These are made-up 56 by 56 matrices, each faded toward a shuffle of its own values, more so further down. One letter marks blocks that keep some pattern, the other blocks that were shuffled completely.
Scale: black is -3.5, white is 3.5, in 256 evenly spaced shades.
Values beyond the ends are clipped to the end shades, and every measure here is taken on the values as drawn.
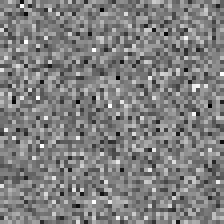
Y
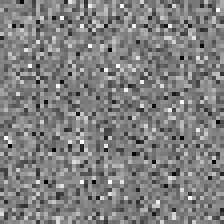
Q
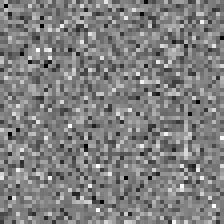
Q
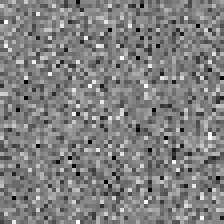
Y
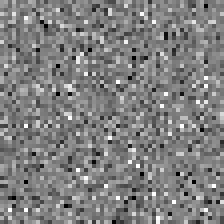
Q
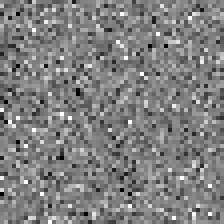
Y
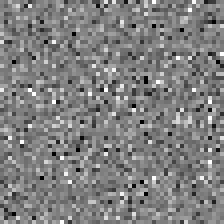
Y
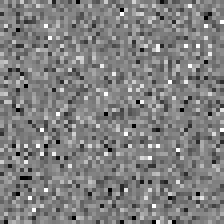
Y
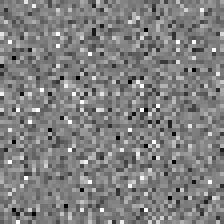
Q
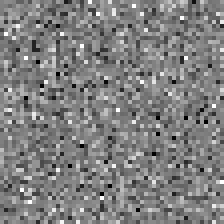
Q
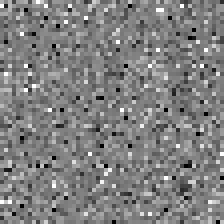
Q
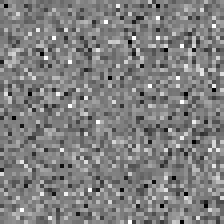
Q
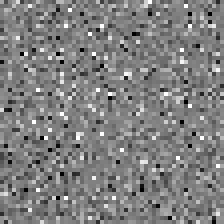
Q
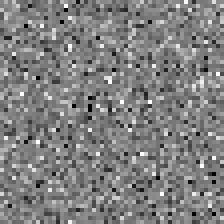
Y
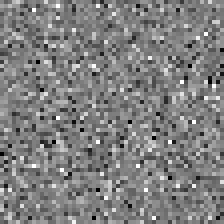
Y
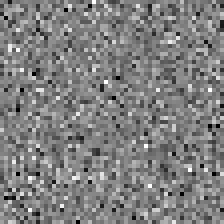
Q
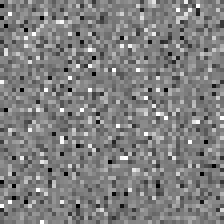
Y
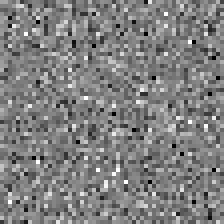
Q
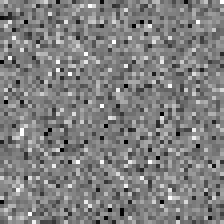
Y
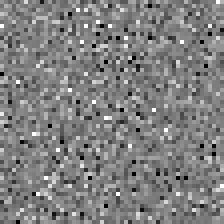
Y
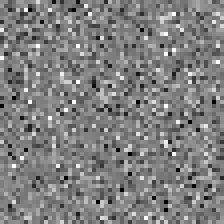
Y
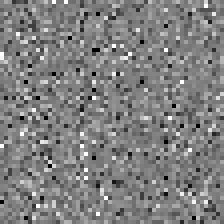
Q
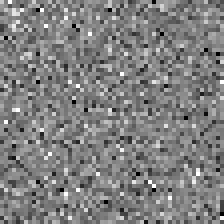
Q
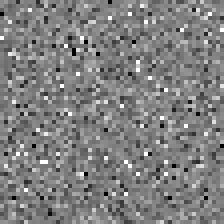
Y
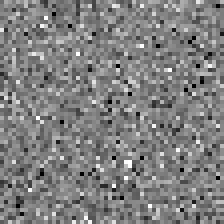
Y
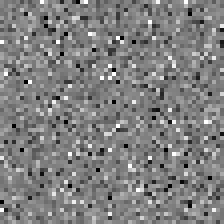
Y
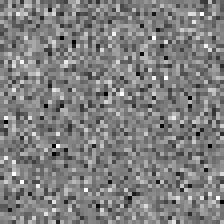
Y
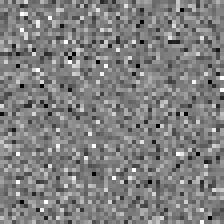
Y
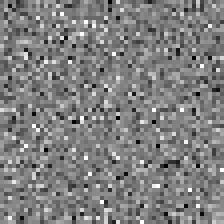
Q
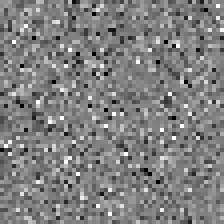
Q
